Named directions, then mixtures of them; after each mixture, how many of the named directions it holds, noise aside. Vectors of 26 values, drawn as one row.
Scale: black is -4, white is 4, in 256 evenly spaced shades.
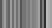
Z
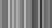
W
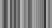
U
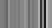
three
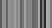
two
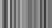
two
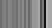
two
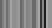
two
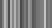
one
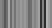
three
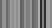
two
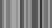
three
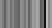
two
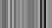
three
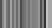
one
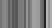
three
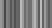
three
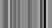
three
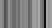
two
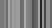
two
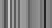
two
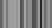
three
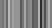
two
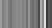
two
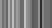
one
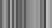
two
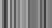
two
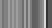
three
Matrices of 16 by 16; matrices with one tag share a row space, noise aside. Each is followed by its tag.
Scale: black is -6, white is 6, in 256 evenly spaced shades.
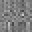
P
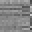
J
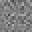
P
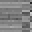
J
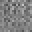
P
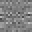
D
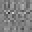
P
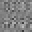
P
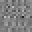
P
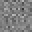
P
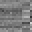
J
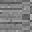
J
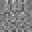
P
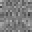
D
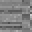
J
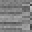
J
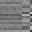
J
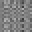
P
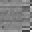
J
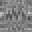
D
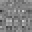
D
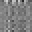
P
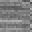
J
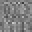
P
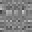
D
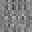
P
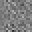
P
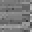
J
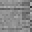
J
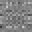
D
